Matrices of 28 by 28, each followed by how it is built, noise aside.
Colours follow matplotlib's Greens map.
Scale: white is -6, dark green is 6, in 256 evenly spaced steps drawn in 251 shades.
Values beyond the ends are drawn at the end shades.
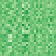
low rank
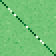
diagonal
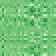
low rank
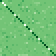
diagonal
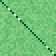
diagonal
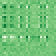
low rank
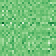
low rank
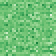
low rank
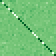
diagonal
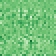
low rank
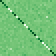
diagonal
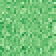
low rank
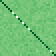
diagonal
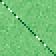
diagonal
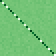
diagonal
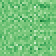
low rank
